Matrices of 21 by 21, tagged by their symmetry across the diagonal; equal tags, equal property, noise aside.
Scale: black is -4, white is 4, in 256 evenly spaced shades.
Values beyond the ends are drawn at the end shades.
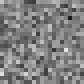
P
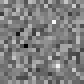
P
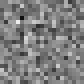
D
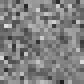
D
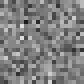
D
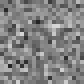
P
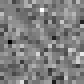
D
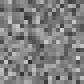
D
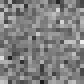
D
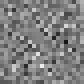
D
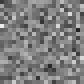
P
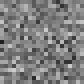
P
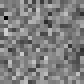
P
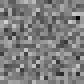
P
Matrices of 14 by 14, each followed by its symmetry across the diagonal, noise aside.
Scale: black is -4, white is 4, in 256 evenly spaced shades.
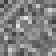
symmetric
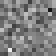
antisymmetric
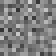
antisymmetric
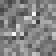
symmetric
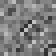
symmetric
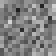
neither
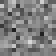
neither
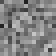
symmetric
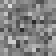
neither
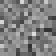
symmetric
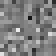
antisymmetric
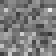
neither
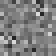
antisymmetric
